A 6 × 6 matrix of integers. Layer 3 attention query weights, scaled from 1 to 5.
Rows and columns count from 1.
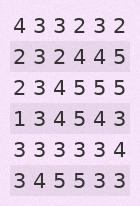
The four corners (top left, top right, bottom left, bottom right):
4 2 3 3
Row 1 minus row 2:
2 0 1 -2 -1 -3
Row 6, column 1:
3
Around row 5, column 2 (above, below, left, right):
3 4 3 3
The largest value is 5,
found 7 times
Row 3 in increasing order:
2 3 4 5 5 5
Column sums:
15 19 21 24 22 22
